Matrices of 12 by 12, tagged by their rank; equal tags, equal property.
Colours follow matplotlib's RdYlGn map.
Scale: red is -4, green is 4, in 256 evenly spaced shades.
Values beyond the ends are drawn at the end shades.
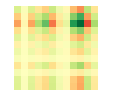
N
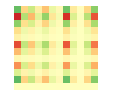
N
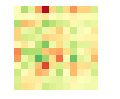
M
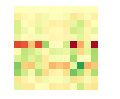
M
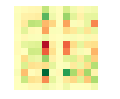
M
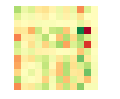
M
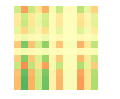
N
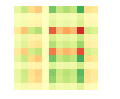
N
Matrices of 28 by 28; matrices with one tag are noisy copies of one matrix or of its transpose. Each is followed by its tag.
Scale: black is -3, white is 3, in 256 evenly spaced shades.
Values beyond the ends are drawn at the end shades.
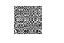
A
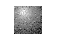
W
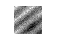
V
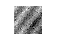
V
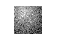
W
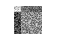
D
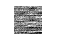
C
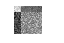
D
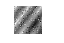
V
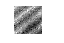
V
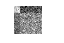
D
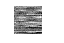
C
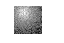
W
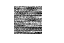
C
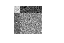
D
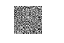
A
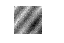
V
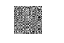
A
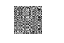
A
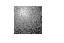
W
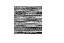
C
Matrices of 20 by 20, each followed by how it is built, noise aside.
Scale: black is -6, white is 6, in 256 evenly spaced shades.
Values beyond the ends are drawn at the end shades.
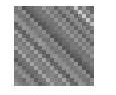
Toeplitz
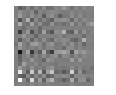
low rank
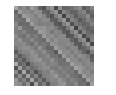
Toeplitz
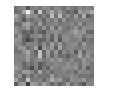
low rank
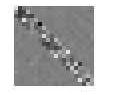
banded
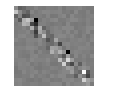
banded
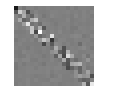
banded
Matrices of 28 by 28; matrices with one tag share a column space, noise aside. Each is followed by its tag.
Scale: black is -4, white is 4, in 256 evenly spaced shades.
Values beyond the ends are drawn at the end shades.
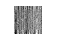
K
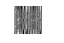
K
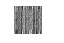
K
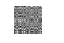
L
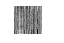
K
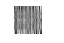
K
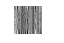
K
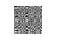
L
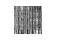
K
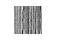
K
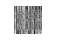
K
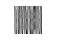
K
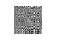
L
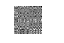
L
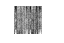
K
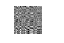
L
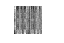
K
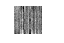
K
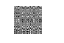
L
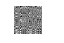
L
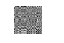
L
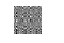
L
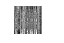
K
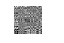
L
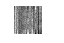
K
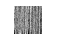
K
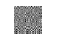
L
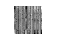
K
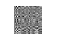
L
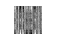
K
